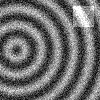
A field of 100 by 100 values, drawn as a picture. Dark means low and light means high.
In the top right lies a patch that is higher than the rest. Rings spread out from the middle left. The top right is the ninth with the highest average.
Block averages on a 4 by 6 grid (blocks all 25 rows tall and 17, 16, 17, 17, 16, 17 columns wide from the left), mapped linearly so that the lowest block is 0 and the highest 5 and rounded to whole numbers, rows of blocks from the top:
0 0 1 1 5 5 | 1 1 1 1 1 1 | 1 1 1 1 1 1 | 0 0 1 1 1 1
